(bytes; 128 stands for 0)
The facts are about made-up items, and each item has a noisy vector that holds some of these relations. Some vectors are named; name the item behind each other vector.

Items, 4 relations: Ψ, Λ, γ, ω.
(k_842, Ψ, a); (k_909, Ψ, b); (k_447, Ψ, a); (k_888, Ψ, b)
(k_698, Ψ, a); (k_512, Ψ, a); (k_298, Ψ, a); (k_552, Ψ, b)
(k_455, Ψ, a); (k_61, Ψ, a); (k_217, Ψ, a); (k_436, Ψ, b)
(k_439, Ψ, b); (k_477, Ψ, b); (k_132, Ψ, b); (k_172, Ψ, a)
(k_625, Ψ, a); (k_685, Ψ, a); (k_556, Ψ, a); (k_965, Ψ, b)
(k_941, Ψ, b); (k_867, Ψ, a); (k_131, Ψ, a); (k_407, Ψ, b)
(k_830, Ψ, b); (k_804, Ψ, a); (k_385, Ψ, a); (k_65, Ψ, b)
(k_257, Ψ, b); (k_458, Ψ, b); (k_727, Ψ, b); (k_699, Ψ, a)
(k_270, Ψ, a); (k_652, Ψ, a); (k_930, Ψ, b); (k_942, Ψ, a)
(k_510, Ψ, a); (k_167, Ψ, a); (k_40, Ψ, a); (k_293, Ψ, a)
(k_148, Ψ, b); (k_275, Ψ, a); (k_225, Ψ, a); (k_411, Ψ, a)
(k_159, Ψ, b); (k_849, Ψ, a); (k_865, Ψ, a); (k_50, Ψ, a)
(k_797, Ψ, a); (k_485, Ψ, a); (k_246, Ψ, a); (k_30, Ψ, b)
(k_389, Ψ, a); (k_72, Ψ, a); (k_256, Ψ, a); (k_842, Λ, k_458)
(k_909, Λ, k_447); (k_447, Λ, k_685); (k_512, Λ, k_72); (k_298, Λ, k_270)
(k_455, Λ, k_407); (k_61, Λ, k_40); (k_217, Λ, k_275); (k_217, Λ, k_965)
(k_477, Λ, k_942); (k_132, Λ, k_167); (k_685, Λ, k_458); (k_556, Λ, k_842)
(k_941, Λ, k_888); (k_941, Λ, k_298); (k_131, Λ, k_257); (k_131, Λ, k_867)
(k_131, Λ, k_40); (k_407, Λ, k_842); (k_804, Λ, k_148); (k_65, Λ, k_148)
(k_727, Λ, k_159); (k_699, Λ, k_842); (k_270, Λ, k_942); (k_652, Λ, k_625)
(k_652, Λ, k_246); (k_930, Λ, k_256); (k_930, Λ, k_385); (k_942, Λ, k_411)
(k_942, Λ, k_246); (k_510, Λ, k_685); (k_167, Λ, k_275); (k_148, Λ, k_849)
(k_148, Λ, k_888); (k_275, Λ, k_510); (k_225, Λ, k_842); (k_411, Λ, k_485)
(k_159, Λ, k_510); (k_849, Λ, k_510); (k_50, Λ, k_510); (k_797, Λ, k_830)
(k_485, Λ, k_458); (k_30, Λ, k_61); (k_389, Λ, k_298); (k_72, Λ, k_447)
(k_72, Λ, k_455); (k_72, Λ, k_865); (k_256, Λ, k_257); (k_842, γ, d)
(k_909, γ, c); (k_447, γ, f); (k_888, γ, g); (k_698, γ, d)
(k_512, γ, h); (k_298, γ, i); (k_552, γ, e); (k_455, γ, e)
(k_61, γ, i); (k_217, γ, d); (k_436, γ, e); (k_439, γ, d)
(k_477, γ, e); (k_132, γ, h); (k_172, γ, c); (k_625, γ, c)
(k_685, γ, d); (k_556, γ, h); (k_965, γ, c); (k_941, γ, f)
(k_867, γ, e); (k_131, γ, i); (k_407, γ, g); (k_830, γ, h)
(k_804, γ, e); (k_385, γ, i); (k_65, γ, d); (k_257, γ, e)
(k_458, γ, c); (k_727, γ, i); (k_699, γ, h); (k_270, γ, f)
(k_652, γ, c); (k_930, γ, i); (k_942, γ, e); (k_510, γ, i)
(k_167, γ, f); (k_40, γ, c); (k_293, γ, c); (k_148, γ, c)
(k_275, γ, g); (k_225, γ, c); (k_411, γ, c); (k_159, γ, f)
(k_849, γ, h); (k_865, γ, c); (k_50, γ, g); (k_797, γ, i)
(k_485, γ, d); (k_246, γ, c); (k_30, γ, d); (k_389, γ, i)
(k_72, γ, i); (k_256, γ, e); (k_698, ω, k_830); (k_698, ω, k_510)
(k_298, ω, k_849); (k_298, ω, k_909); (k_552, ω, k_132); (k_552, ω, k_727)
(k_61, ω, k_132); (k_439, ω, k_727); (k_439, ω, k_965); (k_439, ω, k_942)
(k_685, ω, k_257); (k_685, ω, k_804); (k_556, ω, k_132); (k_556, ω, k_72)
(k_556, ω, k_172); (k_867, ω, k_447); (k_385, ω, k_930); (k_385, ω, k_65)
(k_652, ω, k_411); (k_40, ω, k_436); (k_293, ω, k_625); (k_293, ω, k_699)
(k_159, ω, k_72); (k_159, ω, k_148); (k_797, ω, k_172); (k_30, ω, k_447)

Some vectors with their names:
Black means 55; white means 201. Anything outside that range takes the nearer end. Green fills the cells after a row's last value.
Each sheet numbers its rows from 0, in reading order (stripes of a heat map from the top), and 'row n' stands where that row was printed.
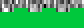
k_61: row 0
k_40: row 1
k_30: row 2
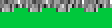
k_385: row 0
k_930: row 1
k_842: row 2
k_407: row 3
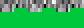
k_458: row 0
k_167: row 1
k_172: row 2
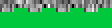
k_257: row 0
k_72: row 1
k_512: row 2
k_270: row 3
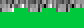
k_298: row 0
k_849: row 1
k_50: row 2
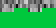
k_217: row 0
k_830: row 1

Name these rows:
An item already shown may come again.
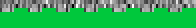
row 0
k_477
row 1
k_385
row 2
k_159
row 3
k_867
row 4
k_72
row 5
k_458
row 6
k_447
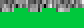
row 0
k_965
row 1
k_849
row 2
k_132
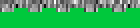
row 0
k_436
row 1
k_699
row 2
k_256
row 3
k_698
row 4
k_685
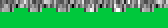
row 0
k_275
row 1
k_131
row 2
k_804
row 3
k_942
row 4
k_61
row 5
k_257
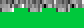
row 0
k_298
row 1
k_909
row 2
k_455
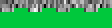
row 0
k_888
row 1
k_942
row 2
k_447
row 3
k_485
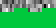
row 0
k_552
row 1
k_72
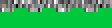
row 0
k_148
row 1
k_556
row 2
k_552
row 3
k_65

